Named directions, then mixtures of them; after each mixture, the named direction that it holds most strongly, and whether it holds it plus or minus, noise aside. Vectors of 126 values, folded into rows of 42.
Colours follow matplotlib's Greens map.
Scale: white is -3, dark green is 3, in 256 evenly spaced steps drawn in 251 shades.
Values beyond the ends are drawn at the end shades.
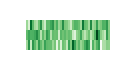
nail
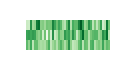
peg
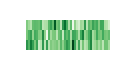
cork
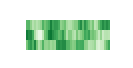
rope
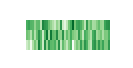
cork, minus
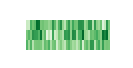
peg, plus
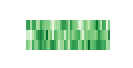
peg, minus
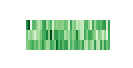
peg, minus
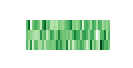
nail, minus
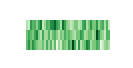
nail, plus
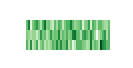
nail, minus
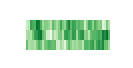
rope, minus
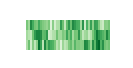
rope, minus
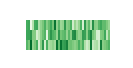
nail, minus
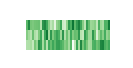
cork, minus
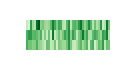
peg, plus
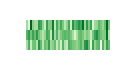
nail, plus
